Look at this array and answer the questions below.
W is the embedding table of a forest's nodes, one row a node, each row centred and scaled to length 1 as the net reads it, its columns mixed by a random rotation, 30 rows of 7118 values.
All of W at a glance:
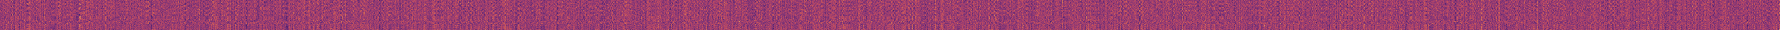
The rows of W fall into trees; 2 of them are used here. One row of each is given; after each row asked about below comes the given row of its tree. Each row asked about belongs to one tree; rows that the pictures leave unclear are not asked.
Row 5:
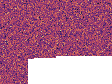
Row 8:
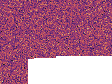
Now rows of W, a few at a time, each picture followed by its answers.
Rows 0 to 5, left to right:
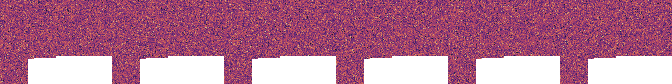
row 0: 8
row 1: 5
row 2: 5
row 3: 8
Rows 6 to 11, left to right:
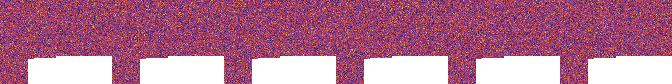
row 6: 5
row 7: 8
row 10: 5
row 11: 5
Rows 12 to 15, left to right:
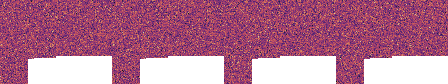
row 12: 8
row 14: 5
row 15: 5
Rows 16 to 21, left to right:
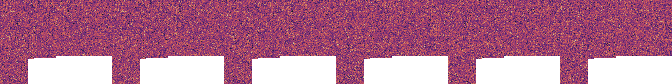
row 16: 8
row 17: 8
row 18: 8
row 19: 8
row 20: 8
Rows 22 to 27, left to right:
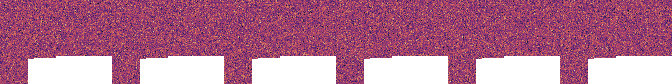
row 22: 5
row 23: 5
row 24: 8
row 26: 8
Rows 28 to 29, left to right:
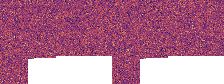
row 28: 8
